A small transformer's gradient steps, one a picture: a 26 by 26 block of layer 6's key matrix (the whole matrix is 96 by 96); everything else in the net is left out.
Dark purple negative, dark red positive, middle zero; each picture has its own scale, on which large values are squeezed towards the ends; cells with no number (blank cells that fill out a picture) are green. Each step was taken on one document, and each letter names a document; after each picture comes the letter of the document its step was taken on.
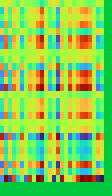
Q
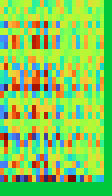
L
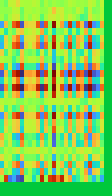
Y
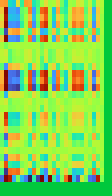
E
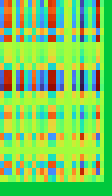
E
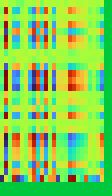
L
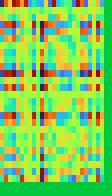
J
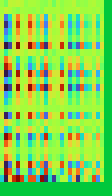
Y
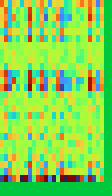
E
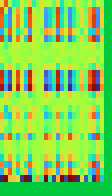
E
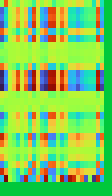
E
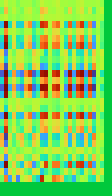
Y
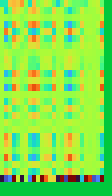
L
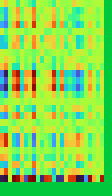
L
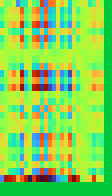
L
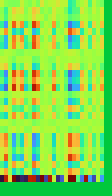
L
